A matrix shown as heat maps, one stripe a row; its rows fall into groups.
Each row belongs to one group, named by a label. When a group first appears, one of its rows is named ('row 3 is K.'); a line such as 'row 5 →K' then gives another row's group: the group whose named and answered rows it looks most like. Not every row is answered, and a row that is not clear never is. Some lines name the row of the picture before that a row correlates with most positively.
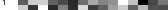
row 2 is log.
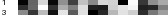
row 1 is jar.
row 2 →log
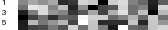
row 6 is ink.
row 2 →log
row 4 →jar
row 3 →log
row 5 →jar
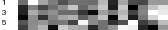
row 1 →ink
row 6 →log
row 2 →ink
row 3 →ink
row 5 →jar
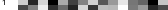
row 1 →log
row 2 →log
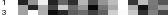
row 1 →log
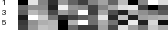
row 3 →jar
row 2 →log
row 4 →ink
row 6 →ink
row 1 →ink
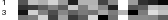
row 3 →ink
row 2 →ink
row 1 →log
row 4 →log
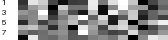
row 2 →log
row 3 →log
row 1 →log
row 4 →jar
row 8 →ink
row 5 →ink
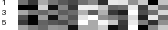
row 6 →jar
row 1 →log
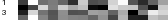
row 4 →ink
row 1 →log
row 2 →log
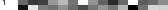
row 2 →ink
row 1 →jar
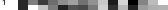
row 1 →ink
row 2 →ink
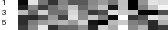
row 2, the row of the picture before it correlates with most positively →1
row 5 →log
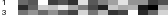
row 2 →log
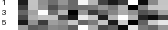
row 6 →jar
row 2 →ink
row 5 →ink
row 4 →log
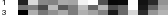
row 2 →jar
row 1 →jar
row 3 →jar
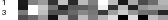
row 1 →jar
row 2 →ink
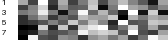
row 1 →log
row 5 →ink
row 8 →ink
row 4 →jar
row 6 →jar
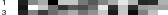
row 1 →log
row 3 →ink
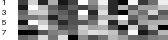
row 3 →jar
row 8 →log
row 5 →ink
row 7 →jar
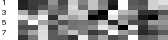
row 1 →ink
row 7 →log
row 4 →log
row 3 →log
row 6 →jar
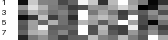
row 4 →jar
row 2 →log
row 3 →jar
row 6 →jar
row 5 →log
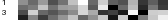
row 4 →ink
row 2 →jar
